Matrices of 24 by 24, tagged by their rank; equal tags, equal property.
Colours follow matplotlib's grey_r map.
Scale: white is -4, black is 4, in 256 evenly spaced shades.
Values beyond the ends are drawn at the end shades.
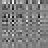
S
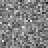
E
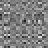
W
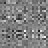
W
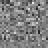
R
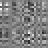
S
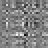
W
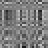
S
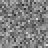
E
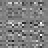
W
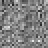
R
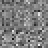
R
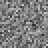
E
